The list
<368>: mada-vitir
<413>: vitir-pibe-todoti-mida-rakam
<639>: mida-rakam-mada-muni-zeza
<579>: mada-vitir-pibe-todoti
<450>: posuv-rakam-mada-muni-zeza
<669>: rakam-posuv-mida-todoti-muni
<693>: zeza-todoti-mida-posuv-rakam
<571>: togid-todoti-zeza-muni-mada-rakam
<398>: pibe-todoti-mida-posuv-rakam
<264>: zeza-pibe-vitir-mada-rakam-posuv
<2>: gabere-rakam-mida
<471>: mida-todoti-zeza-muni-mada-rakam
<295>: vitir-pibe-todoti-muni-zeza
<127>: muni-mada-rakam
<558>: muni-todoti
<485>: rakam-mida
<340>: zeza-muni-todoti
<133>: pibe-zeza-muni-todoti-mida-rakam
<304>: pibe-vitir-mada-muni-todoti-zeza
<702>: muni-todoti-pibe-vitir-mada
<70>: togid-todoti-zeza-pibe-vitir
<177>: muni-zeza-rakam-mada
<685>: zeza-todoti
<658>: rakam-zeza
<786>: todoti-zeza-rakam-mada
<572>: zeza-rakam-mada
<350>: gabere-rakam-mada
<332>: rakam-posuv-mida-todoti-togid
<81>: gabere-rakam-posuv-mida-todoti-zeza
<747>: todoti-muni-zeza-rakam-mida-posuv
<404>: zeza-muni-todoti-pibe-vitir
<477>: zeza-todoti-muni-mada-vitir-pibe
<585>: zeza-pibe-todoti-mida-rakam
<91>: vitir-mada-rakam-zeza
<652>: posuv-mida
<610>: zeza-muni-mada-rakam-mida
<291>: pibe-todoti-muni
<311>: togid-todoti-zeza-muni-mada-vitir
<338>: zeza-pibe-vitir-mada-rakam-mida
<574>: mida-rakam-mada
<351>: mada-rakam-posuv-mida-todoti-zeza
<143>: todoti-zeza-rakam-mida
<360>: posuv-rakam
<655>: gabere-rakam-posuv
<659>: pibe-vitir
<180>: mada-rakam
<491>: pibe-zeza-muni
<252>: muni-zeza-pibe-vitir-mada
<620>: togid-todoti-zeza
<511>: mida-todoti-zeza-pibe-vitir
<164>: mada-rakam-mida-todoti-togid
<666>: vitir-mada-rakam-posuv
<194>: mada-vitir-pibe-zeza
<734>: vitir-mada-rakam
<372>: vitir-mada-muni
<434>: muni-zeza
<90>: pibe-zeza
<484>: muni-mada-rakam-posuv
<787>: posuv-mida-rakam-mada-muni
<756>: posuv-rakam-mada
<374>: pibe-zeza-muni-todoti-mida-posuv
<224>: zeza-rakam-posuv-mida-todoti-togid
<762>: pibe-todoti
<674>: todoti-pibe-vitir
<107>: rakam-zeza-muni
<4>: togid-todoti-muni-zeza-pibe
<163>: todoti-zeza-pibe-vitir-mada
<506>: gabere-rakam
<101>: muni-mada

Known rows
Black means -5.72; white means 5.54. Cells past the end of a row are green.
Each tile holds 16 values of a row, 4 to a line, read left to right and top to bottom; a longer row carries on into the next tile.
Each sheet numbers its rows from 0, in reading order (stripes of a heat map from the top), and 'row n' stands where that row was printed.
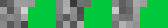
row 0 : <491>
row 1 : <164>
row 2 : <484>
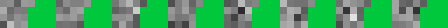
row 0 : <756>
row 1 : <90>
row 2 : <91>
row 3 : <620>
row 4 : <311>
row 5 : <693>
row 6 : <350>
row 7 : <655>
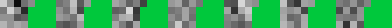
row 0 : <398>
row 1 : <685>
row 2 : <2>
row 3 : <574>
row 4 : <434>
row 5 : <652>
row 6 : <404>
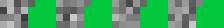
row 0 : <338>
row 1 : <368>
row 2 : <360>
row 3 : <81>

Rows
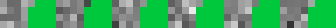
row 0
<787>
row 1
<734>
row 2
<786>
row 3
<639>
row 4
<610>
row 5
<291>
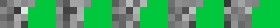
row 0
<252>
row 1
<372>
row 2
<304>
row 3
<194>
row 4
<571>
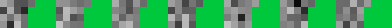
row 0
<674>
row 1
<133>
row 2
<666>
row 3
<659>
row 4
<747>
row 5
<332>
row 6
<295>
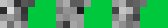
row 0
<413>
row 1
<762>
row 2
<585>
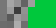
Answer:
<163>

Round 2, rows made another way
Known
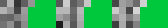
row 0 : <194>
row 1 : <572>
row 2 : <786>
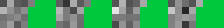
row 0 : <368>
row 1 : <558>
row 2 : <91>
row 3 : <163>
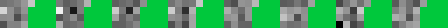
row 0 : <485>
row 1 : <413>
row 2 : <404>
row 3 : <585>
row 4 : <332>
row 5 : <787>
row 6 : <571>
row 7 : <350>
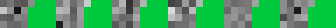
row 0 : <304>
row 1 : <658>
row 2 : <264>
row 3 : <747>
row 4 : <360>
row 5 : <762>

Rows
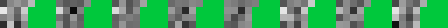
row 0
<164>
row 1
<295>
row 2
<734>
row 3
<70>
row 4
<491>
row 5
<143>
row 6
<579>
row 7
<610>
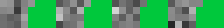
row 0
<90>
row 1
<340>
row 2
<372>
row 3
<620>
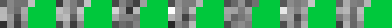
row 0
<224>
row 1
<351>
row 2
<477>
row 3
<639>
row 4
<101>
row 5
<574>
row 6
<180>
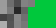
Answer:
<659>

